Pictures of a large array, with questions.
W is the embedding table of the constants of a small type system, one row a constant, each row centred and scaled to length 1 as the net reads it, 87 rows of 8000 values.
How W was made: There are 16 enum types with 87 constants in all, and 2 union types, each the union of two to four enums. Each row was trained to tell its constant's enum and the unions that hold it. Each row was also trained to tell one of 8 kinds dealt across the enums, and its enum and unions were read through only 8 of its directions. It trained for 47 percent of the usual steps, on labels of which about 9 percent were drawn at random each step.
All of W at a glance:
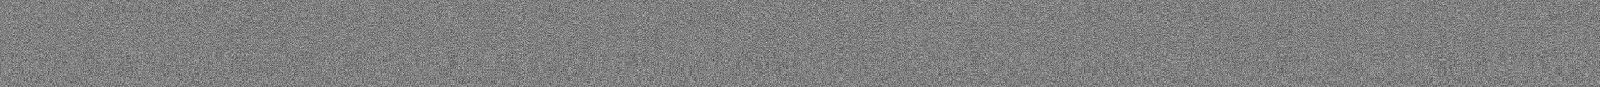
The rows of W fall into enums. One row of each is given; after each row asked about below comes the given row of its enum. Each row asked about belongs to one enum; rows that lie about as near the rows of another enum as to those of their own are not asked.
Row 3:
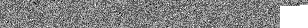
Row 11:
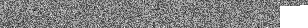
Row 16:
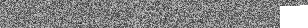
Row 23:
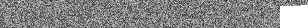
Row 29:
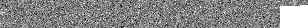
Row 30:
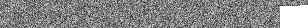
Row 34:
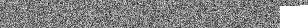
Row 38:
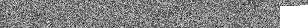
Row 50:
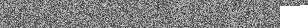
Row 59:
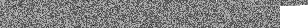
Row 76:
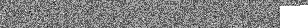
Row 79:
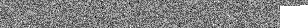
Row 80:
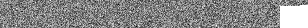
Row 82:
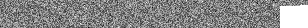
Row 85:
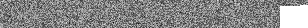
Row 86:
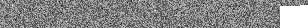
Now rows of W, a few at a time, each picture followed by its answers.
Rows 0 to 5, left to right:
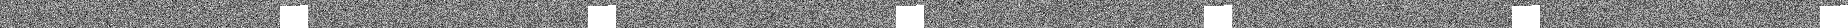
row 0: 30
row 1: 50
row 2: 3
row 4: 85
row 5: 23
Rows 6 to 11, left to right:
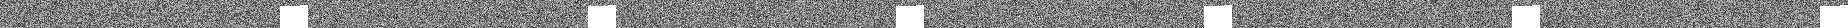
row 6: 16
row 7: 80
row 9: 16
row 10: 86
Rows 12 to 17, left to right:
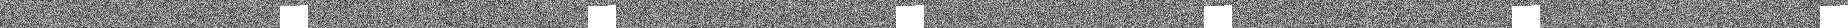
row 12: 80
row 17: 85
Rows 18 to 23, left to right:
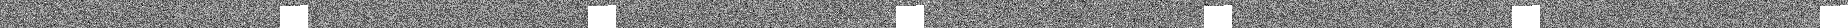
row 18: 86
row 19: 85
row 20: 11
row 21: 3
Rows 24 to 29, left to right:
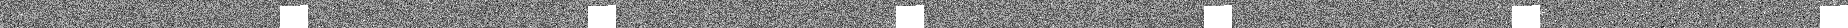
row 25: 38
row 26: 3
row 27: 85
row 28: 16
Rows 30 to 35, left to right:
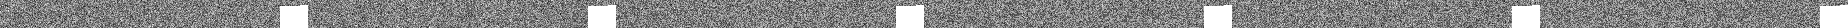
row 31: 86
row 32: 29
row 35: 16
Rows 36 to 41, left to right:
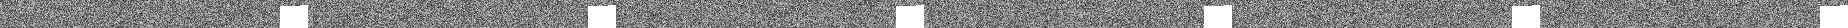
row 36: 11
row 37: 86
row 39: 85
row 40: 23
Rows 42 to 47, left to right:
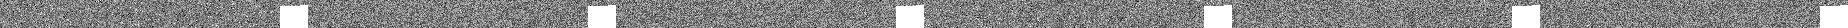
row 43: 50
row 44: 16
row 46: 80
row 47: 29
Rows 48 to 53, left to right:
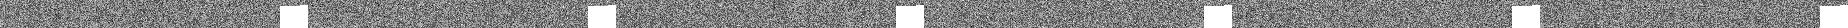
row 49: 82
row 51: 3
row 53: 85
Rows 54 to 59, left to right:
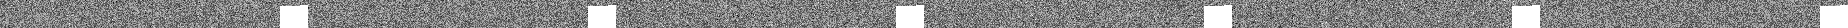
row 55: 50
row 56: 76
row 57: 29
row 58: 30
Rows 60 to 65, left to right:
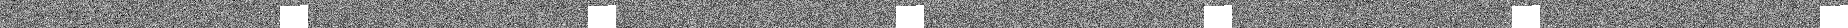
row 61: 86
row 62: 11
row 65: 86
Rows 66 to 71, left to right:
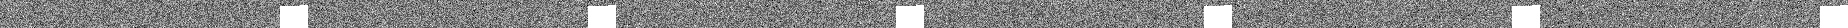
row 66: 3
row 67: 11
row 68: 29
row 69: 16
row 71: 29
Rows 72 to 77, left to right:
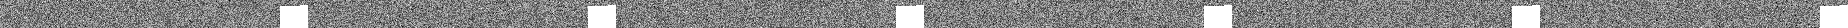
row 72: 29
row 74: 23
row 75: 3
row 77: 80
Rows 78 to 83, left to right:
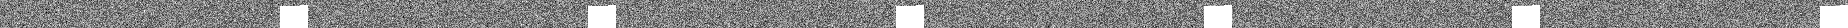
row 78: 80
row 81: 82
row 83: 23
